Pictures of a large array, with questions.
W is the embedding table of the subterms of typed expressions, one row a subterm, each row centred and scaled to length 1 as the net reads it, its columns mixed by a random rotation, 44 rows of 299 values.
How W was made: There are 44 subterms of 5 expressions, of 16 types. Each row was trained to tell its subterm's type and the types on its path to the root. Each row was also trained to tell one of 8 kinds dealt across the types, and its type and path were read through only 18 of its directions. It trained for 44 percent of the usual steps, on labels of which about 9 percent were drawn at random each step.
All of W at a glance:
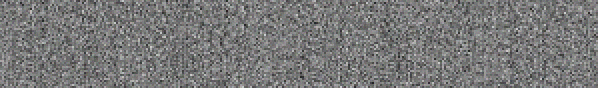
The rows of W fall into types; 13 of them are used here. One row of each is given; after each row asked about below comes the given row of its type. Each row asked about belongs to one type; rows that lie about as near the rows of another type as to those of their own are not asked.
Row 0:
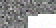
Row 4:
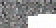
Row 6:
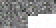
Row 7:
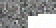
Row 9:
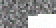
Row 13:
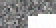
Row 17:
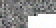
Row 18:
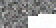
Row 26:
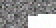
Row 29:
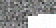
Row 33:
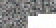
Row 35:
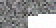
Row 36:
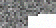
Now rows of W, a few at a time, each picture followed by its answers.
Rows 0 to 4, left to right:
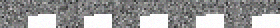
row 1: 33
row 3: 4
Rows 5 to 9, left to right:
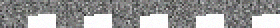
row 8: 0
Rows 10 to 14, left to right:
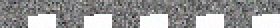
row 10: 33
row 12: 4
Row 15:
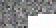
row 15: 26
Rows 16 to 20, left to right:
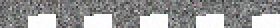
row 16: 0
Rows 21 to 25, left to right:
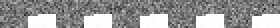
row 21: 35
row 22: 26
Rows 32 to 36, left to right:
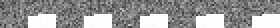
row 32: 26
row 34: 9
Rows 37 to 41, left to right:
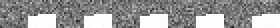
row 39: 9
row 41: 7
